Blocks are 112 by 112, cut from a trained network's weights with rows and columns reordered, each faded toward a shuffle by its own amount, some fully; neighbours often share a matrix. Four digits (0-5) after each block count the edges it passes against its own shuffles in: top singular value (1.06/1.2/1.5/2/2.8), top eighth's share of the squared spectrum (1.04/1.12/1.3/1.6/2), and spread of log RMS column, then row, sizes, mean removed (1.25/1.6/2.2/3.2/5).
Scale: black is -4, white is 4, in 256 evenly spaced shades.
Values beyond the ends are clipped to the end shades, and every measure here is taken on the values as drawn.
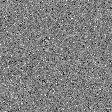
0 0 0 0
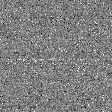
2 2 1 1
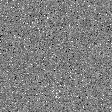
0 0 0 0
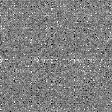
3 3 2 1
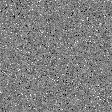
0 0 0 0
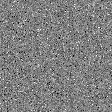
1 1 0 0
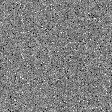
1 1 0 0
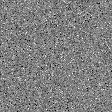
0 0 0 0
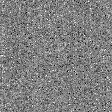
2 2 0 1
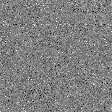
1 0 0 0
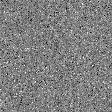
1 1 0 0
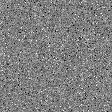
0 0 0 0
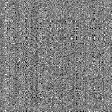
3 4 2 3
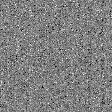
2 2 0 1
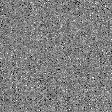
2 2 0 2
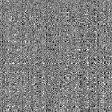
4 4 2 3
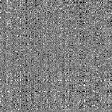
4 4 2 3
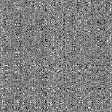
3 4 2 3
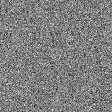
3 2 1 0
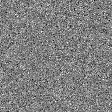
2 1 0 0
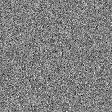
2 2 0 0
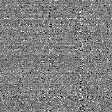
3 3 2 1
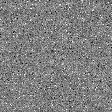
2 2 1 0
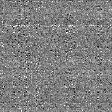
3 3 3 1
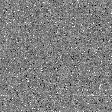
1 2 1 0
